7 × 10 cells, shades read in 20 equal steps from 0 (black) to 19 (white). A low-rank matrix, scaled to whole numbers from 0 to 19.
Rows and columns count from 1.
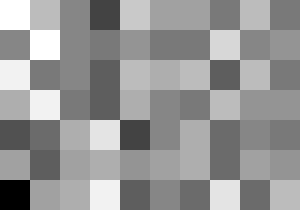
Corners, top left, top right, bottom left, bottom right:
19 9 0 14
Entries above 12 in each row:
4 2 5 4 3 2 4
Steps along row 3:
down up down up down up down up down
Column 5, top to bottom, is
15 11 14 13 5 11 7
